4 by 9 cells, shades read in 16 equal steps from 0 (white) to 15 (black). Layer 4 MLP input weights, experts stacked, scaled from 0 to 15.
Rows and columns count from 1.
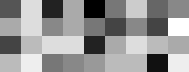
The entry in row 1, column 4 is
5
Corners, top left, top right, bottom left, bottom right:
10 7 4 1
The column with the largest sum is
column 5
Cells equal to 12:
0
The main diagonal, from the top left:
10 2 2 7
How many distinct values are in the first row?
9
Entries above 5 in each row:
6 5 2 4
